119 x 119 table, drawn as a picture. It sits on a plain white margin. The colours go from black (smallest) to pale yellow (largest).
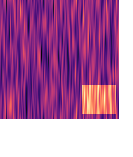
Odd patch: higher, in the bottom right. Mirror symmetry: none. Grain: streaks running down. Average level on the scale: 40%. Histogram: skewed, a long tail of high values.
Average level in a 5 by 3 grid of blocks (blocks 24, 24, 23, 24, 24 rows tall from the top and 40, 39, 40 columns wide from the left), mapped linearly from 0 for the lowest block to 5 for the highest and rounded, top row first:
1 1 1 / 1 1 1 / 1 0 1 / 0 1 3 / 1 1 5
